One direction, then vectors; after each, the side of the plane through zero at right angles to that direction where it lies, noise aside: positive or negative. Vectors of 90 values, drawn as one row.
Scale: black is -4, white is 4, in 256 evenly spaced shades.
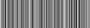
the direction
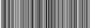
positive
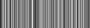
negative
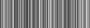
negative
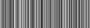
positive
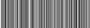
positive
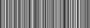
negative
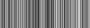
negative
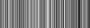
positive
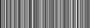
negative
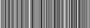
positive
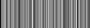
negative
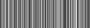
negative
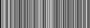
negative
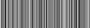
positive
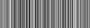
negative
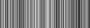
positive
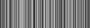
negative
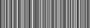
negative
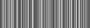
negative
